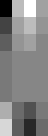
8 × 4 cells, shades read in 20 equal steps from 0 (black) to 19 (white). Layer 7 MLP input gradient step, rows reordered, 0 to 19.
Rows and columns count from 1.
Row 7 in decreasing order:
13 9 8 6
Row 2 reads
5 12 14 11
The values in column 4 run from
8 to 12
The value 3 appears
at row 8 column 3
